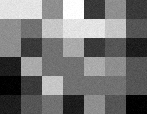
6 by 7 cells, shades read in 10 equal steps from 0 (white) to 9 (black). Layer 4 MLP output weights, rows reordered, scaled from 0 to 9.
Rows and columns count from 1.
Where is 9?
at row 5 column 1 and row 6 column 7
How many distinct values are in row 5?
5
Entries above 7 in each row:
0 0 1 1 1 3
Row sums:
24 21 40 34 39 46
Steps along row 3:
up down down up down up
